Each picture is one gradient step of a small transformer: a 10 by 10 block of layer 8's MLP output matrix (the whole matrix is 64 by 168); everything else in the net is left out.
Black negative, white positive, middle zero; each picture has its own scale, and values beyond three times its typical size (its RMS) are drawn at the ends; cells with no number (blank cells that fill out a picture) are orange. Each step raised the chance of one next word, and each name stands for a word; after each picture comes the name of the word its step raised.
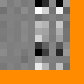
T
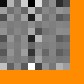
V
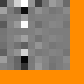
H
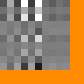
V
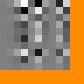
T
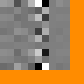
V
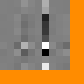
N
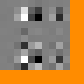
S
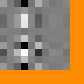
N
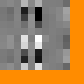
S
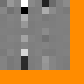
H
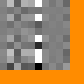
V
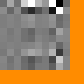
H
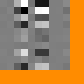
T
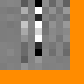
T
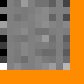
V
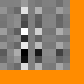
N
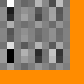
S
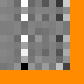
V
